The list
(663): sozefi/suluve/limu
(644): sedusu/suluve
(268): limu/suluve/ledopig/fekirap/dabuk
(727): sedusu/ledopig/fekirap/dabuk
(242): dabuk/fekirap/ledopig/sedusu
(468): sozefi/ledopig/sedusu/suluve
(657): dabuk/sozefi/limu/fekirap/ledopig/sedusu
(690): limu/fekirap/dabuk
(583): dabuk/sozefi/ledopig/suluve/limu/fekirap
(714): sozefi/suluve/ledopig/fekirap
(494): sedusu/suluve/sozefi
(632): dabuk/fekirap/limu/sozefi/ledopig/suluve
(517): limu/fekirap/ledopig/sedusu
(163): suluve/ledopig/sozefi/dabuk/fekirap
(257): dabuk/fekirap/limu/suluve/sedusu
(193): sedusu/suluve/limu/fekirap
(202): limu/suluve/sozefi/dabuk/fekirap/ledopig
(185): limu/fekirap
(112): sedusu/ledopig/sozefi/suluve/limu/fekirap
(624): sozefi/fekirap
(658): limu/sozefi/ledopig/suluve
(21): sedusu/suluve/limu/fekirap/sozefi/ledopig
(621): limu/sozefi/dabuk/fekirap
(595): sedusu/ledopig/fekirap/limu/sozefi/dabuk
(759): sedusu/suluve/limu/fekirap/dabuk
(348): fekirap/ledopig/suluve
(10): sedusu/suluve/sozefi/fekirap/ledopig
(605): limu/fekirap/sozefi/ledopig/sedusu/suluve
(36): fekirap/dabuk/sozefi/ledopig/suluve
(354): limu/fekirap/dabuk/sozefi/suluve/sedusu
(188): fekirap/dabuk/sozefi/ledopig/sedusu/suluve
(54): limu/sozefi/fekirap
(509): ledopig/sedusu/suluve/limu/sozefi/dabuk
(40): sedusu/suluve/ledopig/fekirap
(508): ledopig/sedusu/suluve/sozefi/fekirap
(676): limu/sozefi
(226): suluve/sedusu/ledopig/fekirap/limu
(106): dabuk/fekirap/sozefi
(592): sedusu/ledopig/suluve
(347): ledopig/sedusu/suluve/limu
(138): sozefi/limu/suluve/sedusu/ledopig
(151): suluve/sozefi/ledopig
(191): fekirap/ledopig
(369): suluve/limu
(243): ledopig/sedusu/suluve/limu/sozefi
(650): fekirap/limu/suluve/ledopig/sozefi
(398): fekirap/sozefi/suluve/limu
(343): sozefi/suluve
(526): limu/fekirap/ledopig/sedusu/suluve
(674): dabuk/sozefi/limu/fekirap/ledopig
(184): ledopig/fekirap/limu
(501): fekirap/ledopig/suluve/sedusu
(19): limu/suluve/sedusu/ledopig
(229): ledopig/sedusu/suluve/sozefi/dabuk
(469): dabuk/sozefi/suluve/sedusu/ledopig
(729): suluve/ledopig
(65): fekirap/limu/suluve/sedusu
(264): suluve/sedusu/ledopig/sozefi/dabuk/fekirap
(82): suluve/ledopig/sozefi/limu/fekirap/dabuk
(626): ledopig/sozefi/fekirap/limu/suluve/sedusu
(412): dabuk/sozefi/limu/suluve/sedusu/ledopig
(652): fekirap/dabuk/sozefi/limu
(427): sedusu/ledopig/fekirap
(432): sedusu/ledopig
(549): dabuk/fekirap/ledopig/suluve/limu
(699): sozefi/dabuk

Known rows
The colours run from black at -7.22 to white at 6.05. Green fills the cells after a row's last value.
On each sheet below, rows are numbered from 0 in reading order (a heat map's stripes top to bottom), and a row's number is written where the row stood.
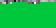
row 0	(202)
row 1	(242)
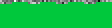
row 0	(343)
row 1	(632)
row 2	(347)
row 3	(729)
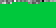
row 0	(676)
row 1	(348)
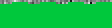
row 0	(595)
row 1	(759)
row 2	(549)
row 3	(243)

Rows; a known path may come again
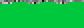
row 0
(632)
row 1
(526)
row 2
(112)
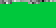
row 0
(727)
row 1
(729)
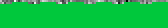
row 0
(343)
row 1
(242)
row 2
(54)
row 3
(595)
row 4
(650)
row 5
(509)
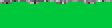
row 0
(65)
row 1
(714)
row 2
(257)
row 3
(264)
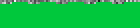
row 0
(676)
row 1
(151)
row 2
(759)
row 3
(184)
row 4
(644)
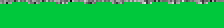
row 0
(19)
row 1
(347)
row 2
(549)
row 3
(193)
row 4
(592)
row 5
(202)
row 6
(138)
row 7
(82)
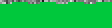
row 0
(663)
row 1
(191)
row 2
(412)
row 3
(188)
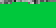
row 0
(348)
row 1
(398)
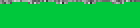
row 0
(427)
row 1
(36)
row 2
(243)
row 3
(21)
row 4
(354)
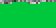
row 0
(369)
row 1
(674)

